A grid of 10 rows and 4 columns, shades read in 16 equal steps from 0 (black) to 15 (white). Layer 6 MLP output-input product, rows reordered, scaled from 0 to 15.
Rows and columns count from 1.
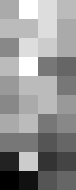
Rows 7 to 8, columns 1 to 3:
10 11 7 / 7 7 5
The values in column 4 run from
4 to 11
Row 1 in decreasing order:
15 13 11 10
